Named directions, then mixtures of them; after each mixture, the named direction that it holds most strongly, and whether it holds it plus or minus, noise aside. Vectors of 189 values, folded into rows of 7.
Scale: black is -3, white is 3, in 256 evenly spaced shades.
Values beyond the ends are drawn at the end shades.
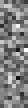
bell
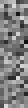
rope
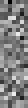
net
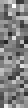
rope, plus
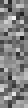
net, plus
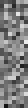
rope, minus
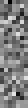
net, plus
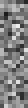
bell, plus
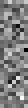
bell, minus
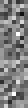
net, plus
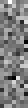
rope, plus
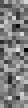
bell, minus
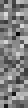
rope, minus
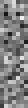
rope, plus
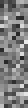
rope, minus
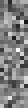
bell, minus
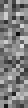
rope, minus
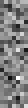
bell, minus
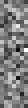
bell, plus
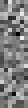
net, minus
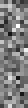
bell, plus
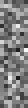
bell, plus
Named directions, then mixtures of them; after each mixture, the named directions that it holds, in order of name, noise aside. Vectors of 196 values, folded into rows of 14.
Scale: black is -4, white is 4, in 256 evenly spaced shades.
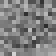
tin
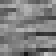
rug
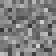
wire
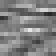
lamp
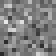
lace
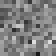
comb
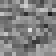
lamp, tin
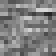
lamp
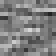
lamp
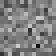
tin, wire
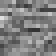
comb, lamp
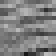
lamp, rug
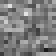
lace, lamp, rug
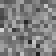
comb, wire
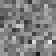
comb
